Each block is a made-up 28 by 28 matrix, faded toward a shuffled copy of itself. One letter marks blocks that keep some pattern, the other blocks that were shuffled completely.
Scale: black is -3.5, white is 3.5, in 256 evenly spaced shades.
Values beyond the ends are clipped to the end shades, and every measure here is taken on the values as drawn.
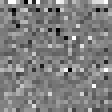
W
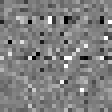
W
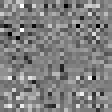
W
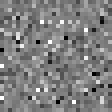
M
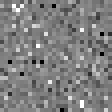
M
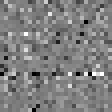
W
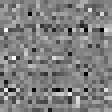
W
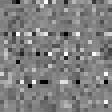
W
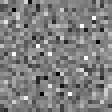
M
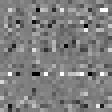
W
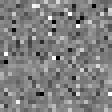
M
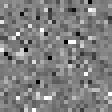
M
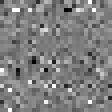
W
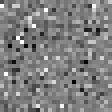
M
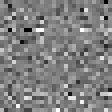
W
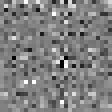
W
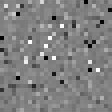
M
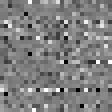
W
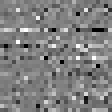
W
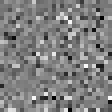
W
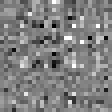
W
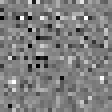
W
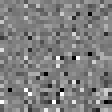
W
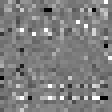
W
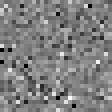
M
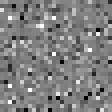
M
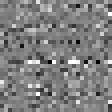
W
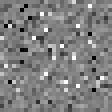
M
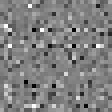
W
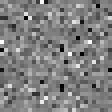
M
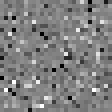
M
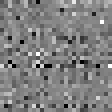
W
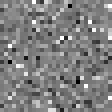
M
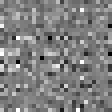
W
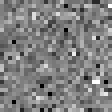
M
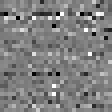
W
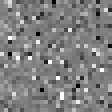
M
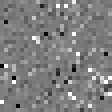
M
